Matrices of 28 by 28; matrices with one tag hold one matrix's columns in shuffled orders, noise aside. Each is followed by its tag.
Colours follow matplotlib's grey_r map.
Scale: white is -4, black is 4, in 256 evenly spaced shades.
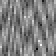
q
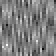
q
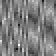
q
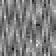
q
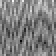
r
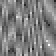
q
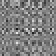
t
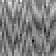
r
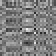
t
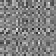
t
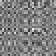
t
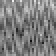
r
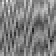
r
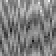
r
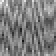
r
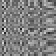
t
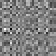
t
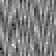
q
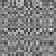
t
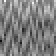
r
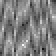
q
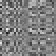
t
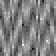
q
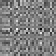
t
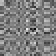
t
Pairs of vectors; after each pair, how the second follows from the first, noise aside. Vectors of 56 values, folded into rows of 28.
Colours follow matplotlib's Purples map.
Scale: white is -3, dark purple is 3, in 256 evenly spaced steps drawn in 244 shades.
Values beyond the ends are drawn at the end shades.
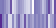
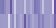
partly zeroed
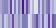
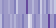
partly zeroed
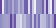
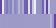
partly zeroed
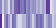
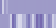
partly zeroed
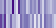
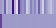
partly zeroed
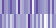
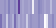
partly zeroed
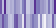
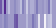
partly zeroed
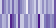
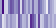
wrapped around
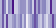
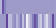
partly zeroed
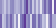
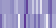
partly zeroed
